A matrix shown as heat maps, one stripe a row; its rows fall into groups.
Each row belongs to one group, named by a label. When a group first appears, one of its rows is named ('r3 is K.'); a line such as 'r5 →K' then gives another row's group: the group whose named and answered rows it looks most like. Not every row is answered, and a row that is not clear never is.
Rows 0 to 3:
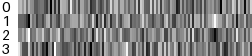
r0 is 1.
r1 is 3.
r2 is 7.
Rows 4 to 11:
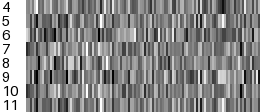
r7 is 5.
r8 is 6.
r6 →1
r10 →5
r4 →7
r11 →3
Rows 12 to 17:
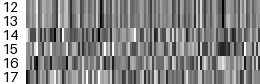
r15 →7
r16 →3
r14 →1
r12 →7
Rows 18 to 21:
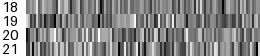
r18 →7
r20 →5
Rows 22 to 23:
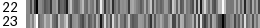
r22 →3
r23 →7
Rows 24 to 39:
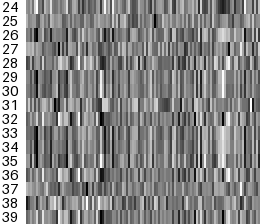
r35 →3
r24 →7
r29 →3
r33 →3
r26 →3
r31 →6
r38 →5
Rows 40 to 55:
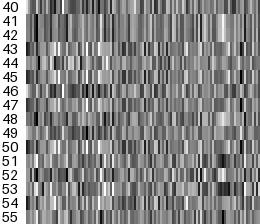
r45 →5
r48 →3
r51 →7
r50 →5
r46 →1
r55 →7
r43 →5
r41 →3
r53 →7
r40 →1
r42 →3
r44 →6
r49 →1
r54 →5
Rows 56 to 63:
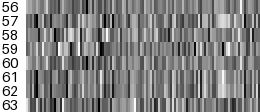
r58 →6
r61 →3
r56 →1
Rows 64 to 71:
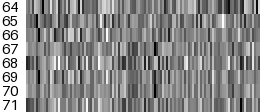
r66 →6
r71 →5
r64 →7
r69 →6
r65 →3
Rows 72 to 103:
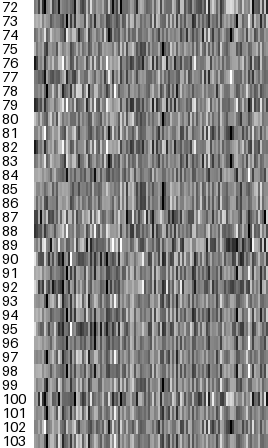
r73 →1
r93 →6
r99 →6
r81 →7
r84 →1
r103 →6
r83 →7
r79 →5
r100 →3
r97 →6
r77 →3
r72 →3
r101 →6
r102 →7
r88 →5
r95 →1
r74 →7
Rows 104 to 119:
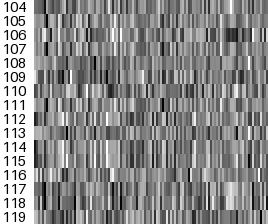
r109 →1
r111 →6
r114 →5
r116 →6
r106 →7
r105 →6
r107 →6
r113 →1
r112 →5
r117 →3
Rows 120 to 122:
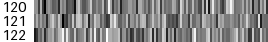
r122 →5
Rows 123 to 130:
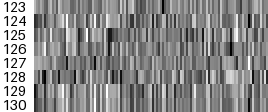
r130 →5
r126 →7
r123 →6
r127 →1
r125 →7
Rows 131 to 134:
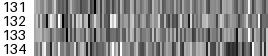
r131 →1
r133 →1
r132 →6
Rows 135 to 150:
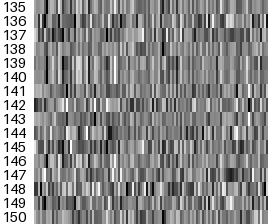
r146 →6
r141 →1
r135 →6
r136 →3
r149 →3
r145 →1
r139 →6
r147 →7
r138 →6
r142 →5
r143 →1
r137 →1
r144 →7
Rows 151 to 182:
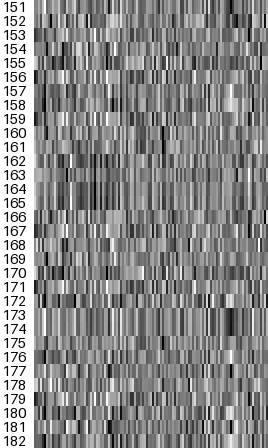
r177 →7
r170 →1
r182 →3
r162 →1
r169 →6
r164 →1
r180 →3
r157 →3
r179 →5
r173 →7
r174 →7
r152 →7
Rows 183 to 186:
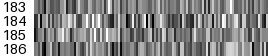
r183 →3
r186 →3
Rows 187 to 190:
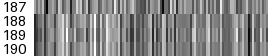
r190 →5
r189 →5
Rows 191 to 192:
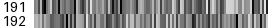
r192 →1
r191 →3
